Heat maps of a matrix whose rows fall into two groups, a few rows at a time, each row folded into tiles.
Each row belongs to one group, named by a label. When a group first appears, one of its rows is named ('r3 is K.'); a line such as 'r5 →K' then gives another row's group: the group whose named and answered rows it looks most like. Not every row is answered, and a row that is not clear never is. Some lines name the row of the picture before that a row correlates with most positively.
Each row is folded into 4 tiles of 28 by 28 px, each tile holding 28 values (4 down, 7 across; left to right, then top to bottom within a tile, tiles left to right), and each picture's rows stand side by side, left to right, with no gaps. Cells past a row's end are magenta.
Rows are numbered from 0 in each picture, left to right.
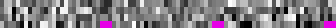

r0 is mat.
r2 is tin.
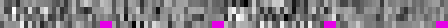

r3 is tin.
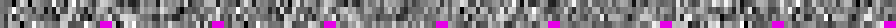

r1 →tin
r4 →mat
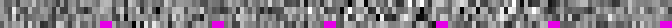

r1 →mat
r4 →mat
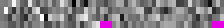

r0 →mat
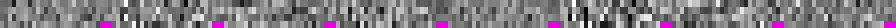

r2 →tin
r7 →mat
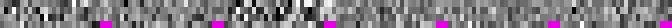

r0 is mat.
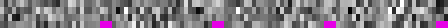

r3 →mat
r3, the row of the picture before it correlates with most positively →5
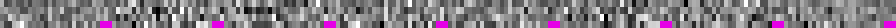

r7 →mat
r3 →tin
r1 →mat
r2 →tin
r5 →mat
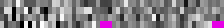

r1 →mat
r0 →mat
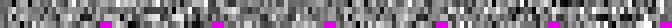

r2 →tin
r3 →mat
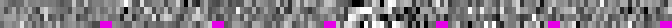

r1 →mat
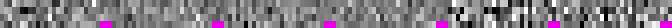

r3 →mat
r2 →mat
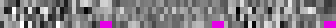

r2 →mat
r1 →tin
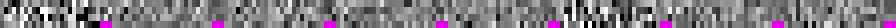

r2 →mat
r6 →mat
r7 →mat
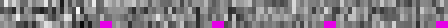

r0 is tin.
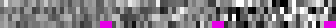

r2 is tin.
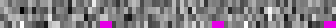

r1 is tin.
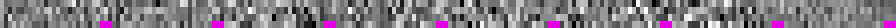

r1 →tin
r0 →tin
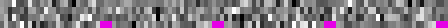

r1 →mat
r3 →mat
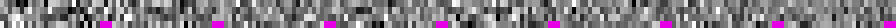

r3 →tin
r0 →tin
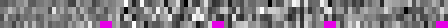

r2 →tin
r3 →tin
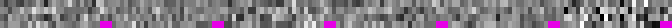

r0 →tin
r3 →tin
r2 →tin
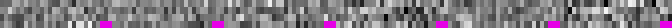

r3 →tin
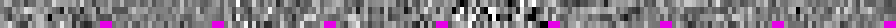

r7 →mat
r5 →tin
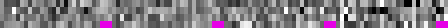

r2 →tin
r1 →tin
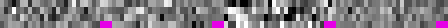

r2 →tin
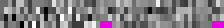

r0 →mat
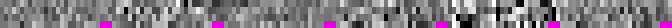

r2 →tin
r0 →mat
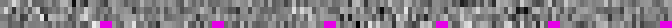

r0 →mat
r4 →tin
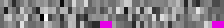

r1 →mat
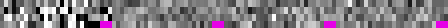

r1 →tin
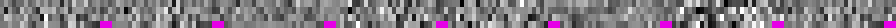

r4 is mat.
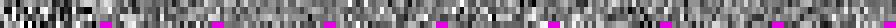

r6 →mat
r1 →tin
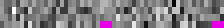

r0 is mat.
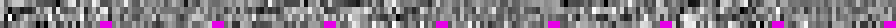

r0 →tin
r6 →tin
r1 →mat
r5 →tin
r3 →tin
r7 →tin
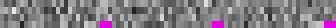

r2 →mat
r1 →tin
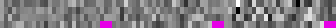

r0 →tin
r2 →mat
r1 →mat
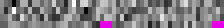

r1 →tin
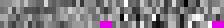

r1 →mat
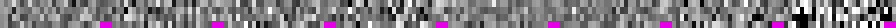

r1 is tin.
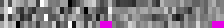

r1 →tin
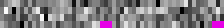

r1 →tin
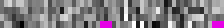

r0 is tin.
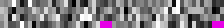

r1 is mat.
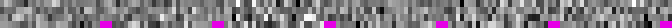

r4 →mat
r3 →mat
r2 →mat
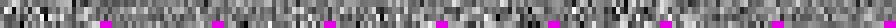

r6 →tin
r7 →mat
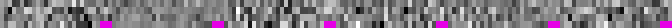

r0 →tin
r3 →tin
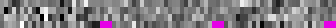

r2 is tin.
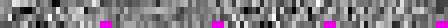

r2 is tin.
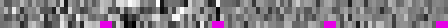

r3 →mat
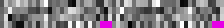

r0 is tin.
